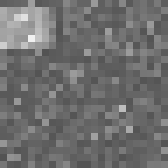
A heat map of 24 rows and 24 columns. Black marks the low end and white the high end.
Histogram: skewed, a long tail of high values. Ninth with the highest average: top left. Mirror symmetry: none. Odd patch: higher, in the top left. Roughest part: top left.
